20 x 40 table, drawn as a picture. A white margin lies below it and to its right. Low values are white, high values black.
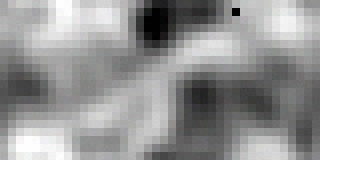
Values change most from cell to cell in the top middle. On average the colour sits 40% of the way up the scale. A single lone cell is far higher than the cells round it. No single row or column stands out from its neighbours.
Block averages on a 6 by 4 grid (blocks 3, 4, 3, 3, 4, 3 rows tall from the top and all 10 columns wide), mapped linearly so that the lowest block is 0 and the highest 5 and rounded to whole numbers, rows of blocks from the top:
1251 / 1321 / 3323 / 4244 / 2144 / 0242
